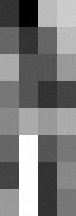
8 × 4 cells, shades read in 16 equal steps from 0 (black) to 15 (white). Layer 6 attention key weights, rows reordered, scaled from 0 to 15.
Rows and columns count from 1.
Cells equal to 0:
1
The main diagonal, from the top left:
3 3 5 4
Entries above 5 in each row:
2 3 2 1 4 3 2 3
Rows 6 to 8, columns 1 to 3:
6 15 5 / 4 15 3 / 9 15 3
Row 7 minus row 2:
-2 12 -3 -3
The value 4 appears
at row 4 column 4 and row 7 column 1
